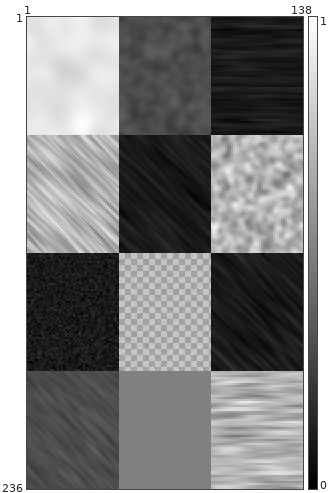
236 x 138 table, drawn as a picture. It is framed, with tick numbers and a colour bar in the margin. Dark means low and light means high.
It is made of 4 by 3 panels. Panel 1,1: very high, smooth, faint in contrast. Panel 1,2: low, blotchy, faint in contrast. Panel 1,3: very low, streaked across, faint in contrast. Panel 2,1: high, slanting down to the right. Panel 2,2: very low, slanting down to the right, faint in contrast. Panel 2,3: high, blotchy. Panel 3,1: very low, fine-grained, faint in contrast. Panel 3,2: high, checkered. Panel 3,3: very low, slanting down to the right, faint in contrast. Panel 4,1: low, slanting down to the right, faint in contrast. Panel 4,2: middling, flat. Panel 4,3: high, streaked across.
